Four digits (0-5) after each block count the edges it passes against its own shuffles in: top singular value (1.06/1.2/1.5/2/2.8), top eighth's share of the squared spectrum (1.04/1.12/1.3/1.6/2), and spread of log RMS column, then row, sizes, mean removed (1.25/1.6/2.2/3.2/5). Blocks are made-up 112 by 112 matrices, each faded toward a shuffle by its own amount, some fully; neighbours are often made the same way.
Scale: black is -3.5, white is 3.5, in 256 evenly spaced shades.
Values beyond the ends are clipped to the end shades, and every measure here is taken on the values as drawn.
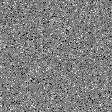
1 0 0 0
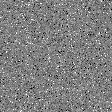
1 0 0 0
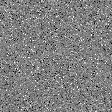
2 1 0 0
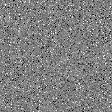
3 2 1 0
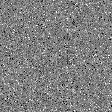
3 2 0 0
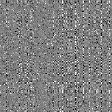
5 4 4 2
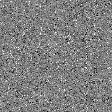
3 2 2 1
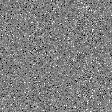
3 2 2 0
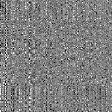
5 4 3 2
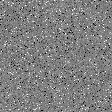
0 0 0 0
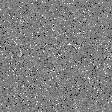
0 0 0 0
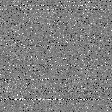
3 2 0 3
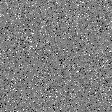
2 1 0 0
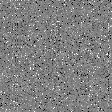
3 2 1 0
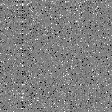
4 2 1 1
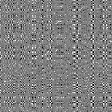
5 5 4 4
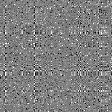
5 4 3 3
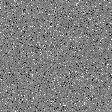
2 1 0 0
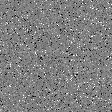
0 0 0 0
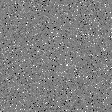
0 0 0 0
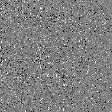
3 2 2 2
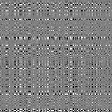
5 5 4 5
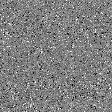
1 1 1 2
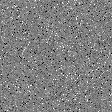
0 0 0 0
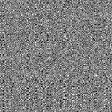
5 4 2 2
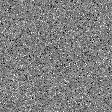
2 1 0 0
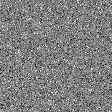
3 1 0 0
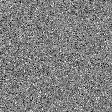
1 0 0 0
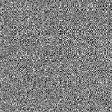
5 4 3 3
